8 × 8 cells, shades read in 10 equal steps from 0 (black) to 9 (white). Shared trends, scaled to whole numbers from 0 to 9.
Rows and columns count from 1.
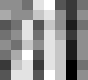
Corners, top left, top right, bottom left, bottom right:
5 4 3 5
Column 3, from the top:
4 5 8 8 7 9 8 8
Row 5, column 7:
1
